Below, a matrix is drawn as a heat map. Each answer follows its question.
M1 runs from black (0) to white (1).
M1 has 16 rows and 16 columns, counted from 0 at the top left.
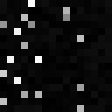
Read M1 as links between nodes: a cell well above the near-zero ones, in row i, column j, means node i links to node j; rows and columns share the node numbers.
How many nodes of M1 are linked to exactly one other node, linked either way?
5
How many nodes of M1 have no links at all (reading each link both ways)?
1
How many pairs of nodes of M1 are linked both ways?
0
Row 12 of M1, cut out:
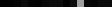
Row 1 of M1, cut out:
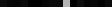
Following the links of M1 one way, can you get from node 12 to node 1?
no
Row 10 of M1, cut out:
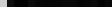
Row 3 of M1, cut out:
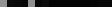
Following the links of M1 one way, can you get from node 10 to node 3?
yes
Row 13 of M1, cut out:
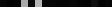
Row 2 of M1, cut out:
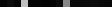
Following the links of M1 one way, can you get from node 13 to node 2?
yes
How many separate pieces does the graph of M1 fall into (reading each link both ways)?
2
